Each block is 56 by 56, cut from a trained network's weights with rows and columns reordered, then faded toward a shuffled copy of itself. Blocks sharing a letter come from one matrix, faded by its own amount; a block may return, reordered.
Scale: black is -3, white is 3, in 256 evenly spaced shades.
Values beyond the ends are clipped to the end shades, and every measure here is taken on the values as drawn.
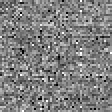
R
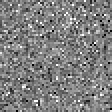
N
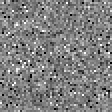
N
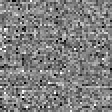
R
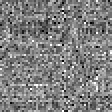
R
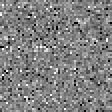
N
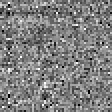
R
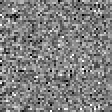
R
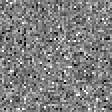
N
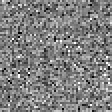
R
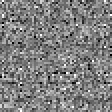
R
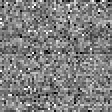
R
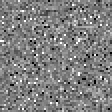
N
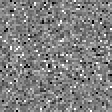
N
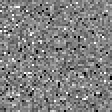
N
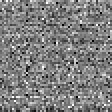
R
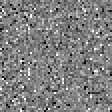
N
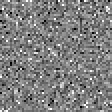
N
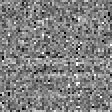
R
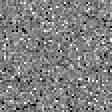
N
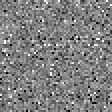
N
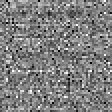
R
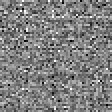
R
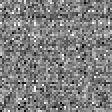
R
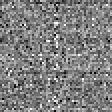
R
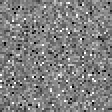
N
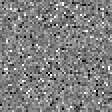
N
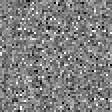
N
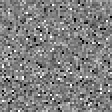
N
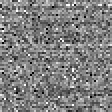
R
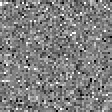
N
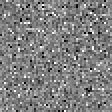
N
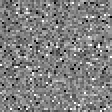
N
